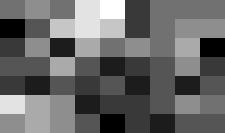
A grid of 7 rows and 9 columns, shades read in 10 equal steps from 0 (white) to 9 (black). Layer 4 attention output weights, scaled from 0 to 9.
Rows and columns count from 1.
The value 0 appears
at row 1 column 5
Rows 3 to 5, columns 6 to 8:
4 5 3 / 7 6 4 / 8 6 8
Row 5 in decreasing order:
8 8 8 7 7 6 6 6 6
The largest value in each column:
9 8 8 8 9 8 8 8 9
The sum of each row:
37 40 48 53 62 45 53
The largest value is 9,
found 3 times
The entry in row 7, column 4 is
6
